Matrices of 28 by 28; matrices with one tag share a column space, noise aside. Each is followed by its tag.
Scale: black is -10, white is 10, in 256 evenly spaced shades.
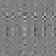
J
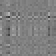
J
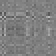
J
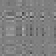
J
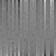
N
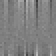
N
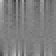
N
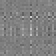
J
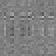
J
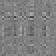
J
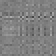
J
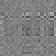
J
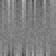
N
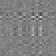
J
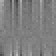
N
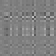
J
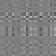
J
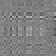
J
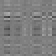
J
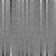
N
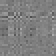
J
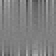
N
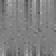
N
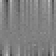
N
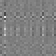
J
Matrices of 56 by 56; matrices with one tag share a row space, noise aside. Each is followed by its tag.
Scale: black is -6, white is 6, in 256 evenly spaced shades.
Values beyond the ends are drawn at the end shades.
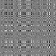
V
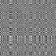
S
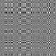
V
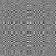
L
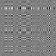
V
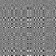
L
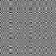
S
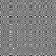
S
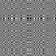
L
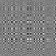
L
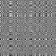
S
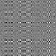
V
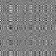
S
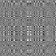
L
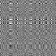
S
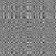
L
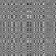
L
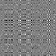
V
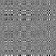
V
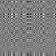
L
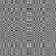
L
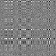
V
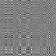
V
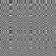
S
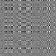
V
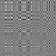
V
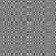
L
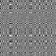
S
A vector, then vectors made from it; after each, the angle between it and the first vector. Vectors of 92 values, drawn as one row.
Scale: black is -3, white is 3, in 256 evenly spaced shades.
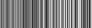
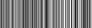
nearly parallel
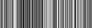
partly aligned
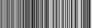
nearly parallel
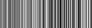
nearly opposite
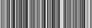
orthogonal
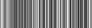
partly opposed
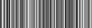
orthogonal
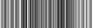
orthogonal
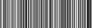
orthogonal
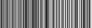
nearly parallel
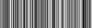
partly aligned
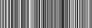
orthogonal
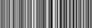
partly opposed
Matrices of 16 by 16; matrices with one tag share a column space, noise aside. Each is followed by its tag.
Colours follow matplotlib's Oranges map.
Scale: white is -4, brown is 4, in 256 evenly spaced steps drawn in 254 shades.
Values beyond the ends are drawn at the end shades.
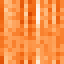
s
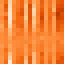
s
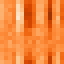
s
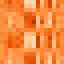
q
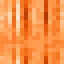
s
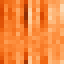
s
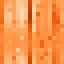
s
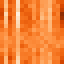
s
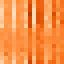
s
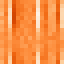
s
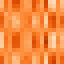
q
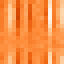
s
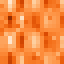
q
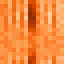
s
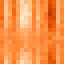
s
